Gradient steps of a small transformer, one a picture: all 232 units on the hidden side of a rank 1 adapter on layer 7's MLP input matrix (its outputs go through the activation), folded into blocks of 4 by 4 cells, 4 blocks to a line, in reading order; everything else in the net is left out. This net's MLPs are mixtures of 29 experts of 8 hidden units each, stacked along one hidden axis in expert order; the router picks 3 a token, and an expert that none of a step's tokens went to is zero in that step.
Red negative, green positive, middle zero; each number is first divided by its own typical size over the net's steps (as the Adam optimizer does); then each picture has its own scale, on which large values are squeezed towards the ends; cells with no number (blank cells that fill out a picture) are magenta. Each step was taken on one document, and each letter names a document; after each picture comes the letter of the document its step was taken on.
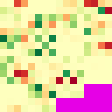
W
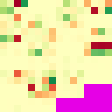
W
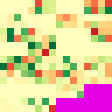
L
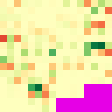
W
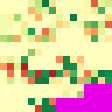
L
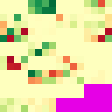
L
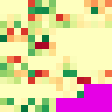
L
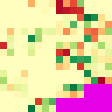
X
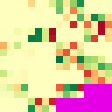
X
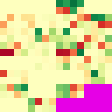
X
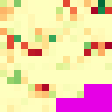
W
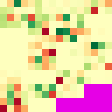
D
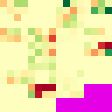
W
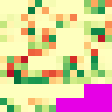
L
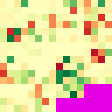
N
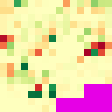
W
